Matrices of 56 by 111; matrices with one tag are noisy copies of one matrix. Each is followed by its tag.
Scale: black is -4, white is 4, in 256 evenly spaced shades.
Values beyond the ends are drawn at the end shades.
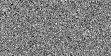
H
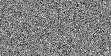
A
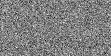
H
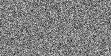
A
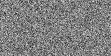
H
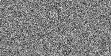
A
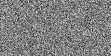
H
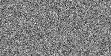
A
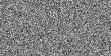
A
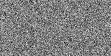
H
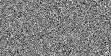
A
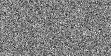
H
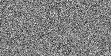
A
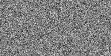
A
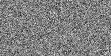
A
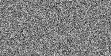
A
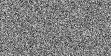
H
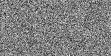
H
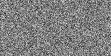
H
